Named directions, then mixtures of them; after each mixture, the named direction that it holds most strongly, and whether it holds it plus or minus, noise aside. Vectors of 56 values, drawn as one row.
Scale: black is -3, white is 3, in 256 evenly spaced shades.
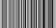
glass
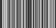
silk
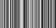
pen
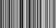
pen, minus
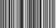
pen, minus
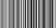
glass, plus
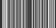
silk, plus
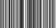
pen, minus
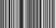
pen, minus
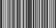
silk, plus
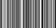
silk, plus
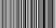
glass, plus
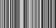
pen, plus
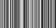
pen, plus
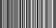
glass, minus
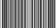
silk, minus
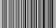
glass, plus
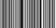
pen, minus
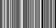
pen, plus
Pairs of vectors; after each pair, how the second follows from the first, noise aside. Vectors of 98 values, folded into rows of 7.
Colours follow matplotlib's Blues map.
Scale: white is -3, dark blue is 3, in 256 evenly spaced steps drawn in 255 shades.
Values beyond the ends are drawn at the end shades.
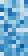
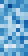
wrapped around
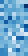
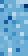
partly zeroed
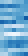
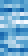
wrapped around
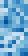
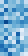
sign-scrambled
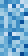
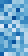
wrapped around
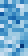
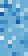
partly zeroed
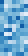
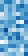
reversed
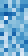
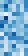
sign-scrambled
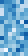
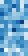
sign-scrambled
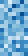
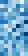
wrapped around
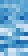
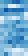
wrapped around
